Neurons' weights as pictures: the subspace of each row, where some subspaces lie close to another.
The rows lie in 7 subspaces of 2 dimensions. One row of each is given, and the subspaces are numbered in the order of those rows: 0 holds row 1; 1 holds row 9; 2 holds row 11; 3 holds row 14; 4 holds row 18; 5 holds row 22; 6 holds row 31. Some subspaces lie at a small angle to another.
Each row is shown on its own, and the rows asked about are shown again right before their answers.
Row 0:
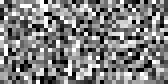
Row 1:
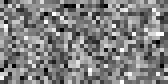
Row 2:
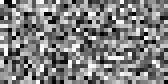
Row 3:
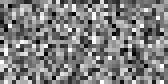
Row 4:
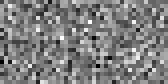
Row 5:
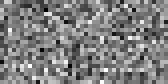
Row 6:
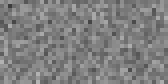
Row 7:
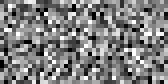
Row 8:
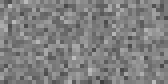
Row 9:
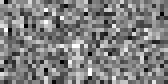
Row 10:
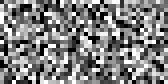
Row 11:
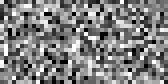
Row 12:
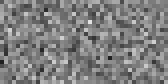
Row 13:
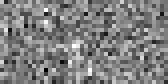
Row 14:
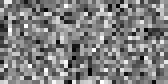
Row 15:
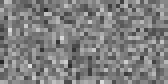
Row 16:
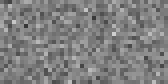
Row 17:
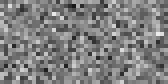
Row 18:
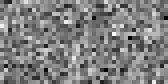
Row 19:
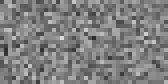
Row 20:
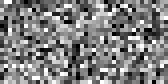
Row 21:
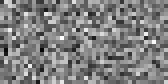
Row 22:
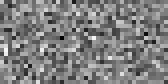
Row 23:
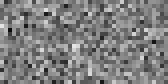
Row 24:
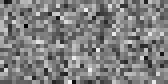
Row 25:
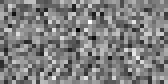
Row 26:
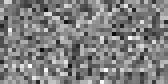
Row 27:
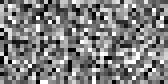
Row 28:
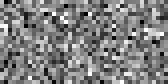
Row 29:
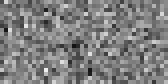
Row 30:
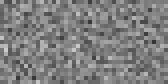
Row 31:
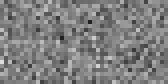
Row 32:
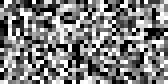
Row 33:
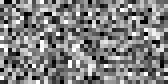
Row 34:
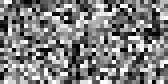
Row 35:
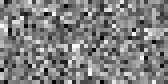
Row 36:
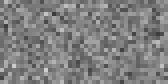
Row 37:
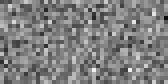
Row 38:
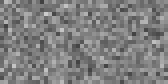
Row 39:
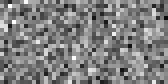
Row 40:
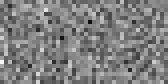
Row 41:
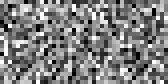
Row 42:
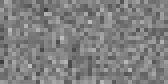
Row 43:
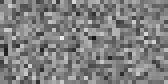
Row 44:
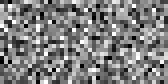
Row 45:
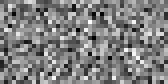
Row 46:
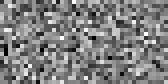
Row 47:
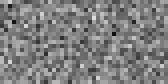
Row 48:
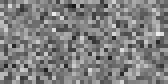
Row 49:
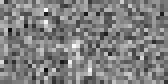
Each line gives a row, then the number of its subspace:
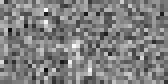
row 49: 1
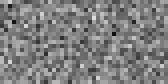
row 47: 6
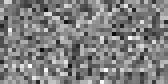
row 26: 4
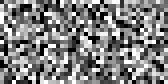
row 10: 2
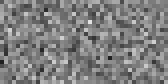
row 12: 2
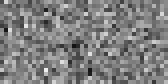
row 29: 1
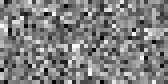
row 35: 2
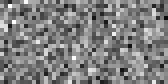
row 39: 3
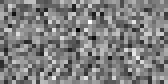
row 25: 1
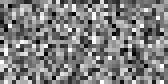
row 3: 2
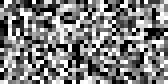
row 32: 2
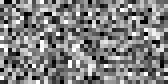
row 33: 0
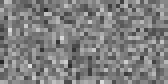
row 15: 3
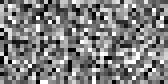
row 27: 6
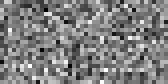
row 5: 4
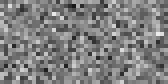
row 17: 0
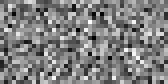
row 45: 1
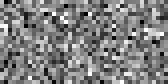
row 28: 5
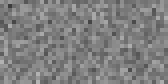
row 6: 3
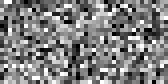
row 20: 4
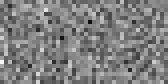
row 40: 3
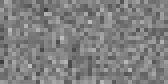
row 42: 3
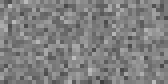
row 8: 3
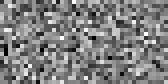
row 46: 5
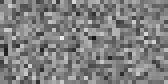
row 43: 5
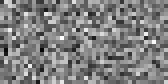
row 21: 5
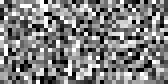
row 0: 4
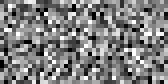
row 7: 1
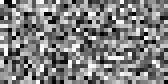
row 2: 5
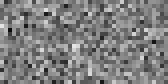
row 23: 2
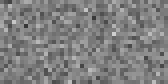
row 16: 6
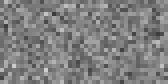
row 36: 0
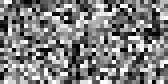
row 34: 4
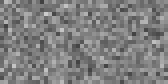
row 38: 0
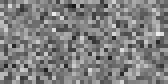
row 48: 0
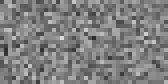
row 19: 5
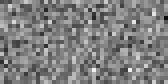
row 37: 4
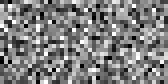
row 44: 6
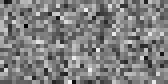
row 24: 6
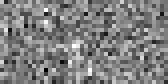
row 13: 1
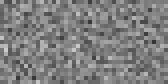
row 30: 0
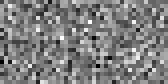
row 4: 6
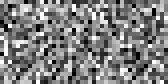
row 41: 3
